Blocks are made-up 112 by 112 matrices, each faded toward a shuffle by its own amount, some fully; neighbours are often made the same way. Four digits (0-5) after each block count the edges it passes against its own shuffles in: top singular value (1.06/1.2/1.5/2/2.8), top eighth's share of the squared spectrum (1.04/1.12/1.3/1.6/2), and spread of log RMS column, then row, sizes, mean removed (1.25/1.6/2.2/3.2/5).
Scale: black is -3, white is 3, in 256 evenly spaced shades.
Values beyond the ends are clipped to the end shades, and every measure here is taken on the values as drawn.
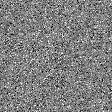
2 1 0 0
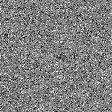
3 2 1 1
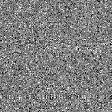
4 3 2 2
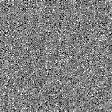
4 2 1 1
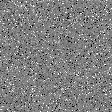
2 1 0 0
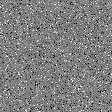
0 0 0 0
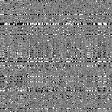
5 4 2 4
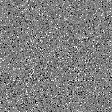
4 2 1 1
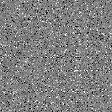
4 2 1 2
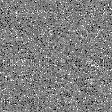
3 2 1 1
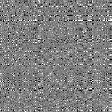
5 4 3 3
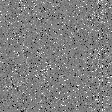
3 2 1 0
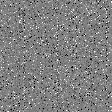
2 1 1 0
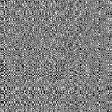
5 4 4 4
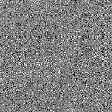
4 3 2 2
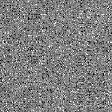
4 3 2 2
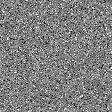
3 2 0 0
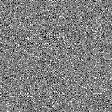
4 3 2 2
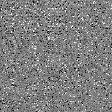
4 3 2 1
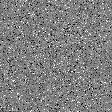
1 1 0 0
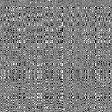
5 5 4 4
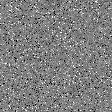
0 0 0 0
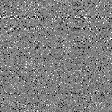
4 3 1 2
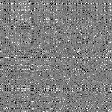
5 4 2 3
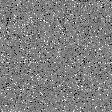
3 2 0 1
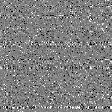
4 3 1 3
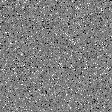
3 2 0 0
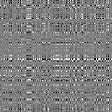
5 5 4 5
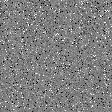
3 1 0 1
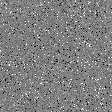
2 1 0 0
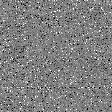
3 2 0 1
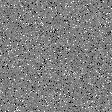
0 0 0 0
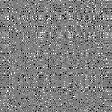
5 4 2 3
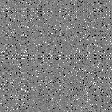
4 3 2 2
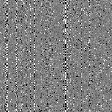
5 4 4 1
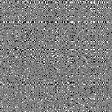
5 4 3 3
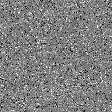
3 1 0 0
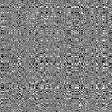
5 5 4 4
